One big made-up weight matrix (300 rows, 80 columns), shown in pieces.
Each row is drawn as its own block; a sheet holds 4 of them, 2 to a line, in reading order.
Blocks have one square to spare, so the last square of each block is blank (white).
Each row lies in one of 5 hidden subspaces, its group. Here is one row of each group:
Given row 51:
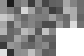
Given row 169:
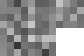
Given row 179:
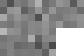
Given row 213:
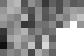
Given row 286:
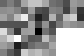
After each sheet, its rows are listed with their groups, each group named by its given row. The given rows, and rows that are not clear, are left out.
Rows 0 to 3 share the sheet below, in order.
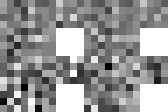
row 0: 169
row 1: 169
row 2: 179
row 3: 51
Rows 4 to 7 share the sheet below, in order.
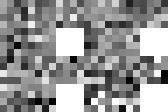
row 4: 169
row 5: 213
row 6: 179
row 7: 179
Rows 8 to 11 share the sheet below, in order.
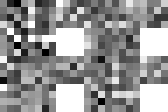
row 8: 169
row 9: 213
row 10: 213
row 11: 169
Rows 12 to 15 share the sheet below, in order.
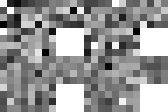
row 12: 213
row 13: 179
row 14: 179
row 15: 51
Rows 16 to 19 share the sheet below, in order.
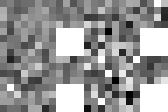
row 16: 51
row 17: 179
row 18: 169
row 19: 169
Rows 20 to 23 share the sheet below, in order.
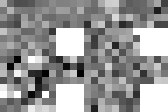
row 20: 213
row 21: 213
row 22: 286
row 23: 51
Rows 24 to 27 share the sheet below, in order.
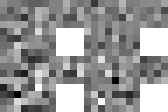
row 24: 286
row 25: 179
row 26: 286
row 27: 169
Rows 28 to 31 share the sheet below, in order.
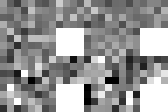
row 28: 169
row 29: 213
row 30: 169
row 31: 213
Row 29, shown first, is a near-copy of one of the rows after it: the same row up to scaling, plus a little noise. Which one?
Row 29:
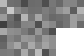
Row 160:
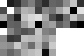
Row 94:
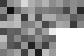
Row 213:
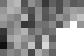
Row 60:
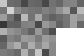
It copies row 60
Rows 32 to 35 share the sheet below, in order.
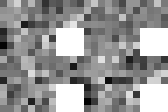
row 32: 213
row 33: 179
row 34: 213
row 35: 213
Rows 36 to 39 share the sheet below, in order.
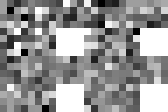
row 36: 286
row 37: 213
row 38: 169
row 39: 51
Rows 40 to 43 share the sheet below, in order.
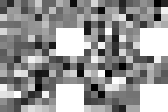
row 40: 179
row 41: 179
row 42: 286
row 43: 169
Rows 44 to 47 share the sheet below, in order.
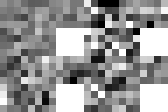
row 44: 286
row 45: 213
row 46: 213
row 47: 169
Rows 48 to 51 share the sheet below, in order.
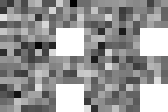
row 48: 179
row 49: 286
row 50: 286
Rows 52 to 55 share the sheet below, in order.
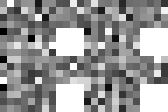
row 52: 179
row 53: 179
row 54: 213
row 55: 179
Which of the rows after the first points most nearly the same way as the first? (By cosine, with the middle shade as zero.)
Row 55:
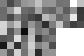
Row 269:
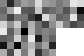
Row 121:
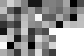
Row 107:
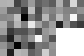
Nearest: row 269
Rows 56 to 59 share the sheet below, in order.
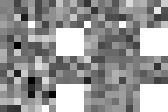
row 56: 169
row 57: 213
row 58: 169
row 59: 213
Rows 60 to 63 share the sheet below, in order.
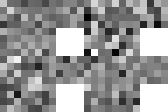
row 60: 213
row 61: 51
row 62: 169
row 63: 179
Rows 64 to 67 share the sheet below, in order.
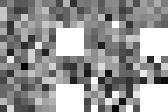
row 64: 51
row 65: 169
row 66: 51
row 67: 51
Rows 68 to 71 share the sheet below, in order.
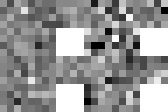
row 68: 51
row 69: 179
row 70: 169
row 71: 213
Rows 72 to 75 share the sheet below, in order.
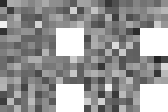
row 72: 213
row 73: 213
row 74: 179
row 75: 179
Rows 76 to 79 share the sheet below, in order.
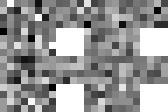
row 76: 179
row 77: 213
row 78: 213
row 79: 286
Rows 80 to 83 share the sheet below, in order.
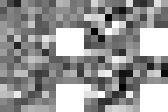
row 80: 169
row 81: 169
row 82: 286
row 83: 286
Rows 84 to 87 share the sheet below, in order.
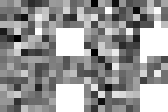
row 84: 286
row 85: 51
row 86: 286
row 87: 169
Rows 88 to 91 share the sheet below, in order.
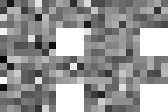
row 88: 179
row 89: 213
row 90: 213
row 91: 286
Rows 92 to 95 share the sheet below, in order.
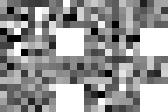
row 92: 286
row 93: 169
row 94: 213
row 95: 286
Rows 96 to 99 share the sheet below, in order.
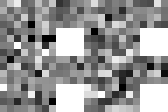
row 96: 169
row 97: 169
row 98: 179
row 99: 286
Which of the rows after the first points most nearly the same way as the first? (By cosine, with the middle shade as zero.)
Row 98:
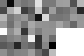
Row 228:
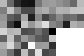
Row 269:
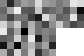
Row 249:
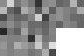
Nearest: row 269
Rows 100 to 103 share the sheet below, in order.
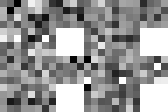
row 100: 286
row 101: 169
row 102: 179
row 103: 213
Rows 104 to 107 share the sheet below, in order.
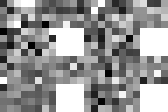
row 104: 213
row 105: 286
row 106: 213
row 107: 169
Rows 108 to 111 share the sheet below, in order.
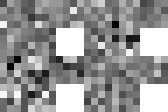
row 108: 213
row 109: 169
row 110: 286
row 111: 179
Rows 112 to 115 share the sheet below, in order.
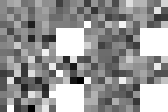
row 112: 169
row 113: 213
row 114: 51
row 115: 213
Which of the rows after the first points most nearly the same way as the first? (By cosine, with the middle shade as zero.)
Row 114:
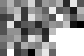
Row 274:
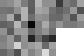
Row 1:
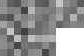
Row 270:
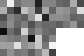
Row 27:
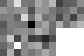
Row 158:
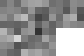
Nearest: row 1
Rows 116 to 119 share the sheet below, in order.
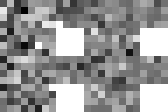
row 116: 51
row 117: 169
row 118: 213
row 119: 169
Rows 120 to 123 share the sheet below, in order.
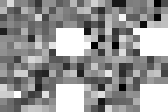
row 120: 179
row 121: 179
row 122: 286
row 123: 286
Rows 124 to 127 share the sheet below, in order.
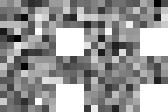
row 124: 286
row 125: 179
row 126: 51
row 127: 51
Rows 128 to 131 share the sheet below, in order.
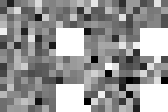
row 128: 179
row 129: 179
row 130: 51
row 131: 51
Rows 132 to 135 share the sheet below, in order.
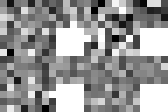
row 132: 51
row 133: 286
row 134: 169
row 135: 179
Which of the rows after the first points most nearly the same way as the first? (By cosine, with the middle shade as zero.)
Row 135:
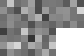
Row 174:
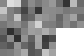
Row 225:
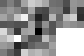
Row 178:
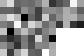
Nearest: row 174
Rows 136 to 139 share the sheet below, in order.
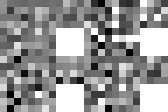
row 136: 286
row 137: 169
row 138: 169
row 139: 286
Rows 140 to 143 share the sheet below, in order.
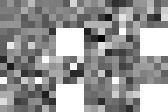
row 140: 179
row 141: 286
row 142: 213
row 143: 169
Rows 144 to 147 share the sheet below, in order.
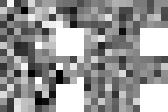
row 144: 51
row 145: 286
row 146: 51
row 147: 179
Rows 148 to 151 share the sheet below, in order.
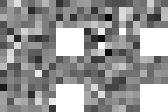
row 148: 169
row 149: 286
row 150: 179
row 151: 169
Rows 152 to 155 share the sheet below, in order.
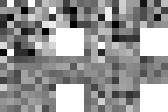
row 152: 51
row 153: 169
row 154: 213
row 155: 169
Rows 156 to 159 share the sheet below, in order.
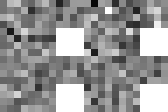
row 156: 169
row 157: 51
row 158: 286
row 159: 179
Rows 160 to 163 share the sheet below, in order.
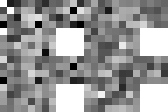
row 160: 213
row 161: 51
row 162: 213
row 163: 286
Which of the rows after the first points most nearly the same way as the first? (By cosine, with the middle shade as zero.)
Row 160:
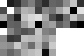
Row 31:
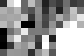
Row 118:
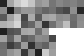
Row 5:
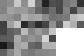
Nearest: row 5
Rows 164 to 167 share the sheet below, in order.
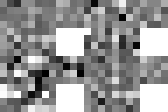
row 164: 169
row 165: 179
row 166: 286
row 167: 169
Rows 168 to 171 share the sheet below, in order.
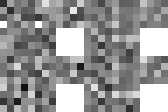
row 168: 213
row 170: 179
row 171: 169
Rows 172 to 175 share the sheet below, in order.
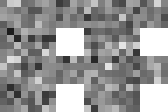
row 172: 169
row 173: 179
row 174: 169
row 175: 51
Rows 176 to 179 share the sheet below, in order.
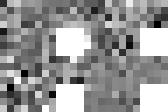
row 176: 213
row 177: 213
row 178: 169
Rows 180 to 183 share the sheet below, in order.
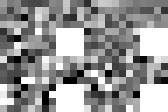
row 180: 286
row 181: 213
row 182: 213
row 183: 169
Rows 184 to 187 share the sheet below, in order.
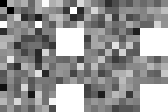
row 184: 213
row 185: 213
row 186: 179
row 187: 286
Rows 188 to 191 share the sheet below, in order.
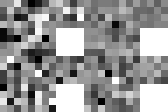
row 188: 286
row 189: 169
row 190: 179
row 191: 169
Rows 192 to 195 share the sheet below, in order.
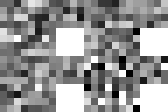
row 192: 286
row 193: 213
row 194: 286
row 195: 179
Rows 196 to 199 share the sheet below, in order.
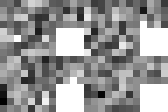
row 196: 286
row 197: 51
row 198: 213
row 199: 286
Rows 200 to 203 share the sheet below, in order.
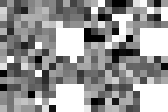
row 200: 51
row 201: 286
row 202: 179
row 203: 179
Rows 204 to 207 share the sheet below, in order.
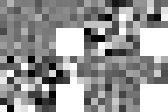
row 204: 179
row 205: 286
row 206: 51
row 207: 179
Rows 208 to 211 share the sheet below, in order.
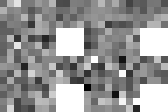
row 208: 169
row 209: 213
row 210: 51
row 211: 179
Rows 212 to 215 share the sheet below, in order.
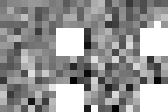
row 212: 286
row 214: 213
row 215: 51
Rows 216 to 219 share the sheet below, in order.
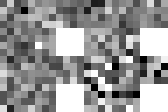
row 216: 51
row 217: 169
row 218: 51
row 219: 169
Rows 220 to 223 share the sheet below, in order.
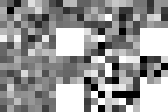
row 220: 286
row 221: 286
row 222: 169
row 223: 169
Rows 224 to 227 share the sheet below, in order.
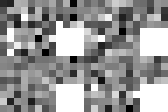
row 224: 169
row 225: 286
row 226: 179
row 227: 169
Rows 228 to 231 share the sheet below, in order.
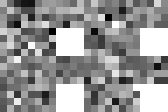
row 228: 213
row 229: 169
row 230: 169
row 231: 213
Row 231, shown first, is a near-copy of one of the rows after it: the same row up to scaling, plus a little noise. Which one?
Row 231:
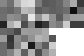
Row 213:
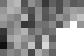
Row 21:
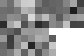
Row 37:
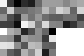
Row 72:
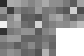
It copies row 21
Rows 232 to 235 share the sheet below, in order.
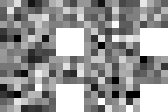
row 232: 286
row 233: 169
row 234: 286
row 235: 169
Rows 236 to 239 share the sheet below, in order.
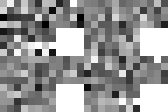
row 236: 179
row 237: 51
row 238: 286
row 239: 179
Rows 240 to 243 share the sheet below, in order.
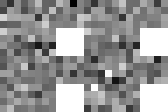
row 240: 179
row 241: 179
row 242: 169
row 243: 169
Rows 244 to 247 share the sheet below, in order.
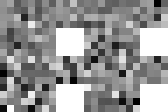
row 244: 169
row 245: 179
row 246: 51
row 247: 179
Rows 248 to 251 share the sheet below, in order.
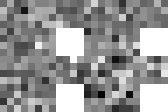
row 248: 51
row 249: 179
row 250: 179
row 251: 286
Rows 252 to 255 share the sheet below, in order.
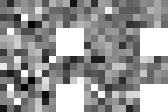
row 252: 169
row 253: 51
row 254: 169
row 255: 169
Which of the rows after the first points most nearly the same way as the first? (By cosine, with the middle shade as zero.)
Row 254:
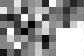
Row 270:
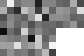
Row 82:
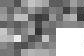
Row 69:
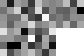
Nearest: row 270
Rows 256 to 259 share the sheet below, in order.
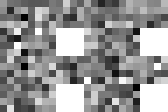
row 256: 286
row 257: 213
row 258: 51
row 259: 213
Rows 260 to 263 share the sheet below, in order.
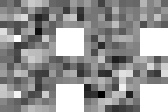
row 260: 286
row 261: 169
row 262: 286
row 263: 286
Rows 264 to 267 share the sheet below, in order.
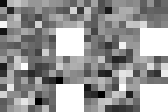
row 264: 213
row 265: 51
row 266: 51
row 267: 286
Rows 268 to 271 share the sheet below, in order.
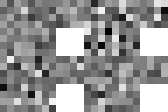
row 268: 51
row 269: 179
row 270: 179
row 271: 286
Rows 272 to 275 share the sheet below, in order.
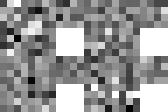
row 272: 169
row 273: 179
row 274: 169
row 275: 169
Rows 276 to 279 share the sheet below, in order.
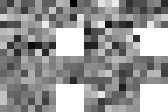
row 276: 179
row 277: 213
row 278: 213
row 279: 286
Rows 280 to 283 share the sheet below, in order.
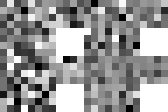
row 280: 51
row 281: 179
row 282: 286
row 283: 169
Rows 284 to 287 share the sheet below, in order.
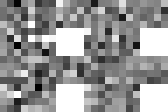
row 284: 169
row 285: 179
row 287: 213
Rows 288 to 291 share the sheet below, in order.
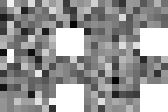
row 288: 51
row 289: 179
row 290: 179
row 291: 169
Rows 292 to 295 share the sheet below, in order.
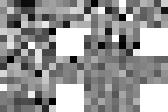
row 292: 213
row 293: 179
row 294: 179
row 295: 179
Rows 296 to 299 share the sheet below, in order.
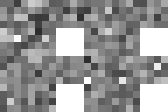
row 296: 286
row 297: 169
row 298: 179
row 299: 213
